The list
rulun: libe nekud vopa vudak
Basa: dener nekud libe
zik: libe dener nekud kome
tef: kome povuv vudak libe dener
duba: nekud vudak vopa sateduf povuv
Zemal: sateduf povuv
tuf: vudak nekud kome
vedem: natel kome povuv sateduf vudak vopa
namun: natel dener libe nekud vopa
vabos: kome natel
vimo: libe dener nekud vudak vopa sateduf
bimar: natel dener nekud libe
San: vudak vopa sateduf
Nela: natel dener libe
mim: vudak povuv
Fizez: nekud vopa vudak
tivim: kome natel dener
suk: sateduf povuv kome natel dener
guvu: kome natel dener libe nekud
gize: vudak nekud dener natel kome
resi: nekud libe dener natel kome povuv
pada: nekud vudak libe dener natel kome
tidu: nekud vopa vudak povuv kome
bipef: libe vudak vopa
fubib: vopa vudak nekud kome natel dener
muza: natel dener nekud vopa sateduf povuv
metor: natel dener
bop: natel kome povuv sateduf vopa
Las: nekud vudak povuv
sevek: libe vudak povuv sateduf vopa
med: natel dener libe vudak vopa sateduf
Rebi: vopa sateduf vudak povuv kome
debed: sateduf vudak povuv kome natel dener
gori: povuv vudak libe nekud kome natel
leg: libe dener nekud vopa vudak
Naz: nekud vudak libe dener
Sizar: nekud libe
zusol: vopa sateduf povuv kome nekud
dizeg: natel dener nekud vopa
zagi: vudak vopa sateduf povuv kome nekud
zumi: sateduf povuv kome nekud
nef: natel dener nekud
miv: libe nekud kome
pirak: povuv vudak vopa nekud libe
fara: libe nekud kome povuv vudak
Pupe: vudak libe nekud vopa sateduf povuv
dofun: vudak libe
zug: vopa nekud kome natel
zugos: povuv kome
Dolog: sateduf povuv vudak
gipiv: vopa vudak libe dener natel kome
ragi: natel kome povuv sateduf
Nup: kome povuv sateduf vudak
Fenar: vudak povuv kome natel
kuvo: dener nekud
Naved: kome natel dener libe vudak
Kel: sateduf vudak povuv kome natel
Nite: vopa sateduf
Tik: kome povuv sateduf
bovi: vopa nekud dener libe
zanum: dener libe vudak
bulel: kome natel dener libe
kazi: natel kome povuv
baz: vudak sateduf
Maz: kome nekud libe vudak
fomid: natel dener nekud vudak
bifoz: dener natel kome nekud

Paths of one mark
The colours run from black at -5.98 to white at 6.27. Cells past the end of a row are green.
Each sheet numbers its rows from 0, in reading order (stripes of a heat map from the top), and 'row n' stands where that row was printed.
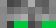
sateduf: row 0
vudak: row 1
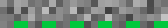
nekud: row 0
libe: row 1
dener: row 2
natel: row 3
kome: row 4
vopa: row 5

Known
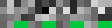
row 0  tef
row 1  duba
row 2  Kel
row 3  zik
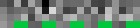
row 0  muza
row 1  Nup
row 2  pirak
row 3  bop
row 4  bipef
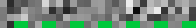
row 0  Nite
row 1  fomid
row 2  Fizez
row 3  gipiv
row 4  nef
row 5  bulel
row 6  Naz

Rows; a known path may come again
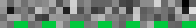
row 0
rulun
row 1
vabos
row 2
bovi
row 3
pirak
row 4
bop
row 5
fubib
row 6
Nup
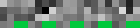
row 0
tuf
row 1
duba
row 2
gipiv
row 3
med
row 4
Kel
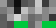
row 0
Dolog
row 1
tef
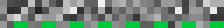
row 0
Pupe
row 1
Fizez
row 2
bulel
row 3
dizeg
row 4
Maz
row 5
dofun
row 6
Fenar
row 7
zik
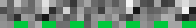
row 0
zug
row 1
bifoz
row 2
ragi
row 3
Las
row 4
nef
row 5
muza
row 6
guvu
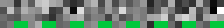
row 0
zugos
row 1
pada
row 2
vedem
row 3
fara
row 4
suk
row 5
Nite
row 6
San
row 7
Rebi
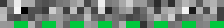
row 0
bimar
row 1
zusol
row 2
Sizar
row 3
namun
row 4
gize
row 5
mim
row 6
Nela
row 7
Naz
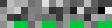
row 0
resi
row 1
fomid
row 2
tidu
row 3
zagi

